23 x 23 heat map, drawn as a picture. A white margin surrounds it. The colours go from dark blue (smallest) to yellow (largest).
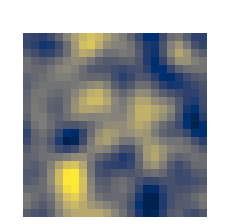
On average the colour sits 40% of the way up the scale. No lone cell stands out from its neighbours. The field is mottled with small blotches.
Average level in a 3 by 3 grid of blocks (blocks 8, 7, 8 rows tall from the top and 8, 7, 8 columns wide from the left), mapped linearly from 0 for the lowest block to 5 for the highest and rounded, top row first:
230
152
510
